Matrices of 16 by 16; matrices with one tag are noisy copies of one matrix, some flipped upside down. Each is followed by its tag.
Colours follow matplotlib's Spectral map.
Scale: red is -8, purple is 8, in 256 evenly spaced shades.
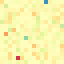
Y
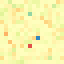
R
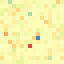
R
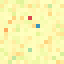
R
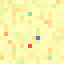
R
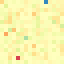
Y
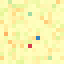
R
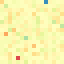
Y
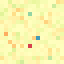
R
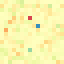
R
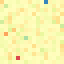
Y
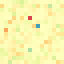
R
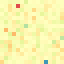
Y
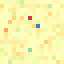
R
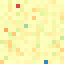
Y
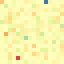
Y
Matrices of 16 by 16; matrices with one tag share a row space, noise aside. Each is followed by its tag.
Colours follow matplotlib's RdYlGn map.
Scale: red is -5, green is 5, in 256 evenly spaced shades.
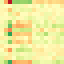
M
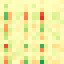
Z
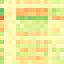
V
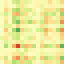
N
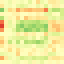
V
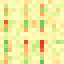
Z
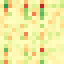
Z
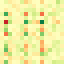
Z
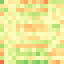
V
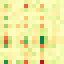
Z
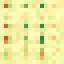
Z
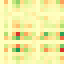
N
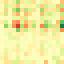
N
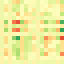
N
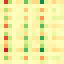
Z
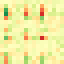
Z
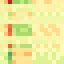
M
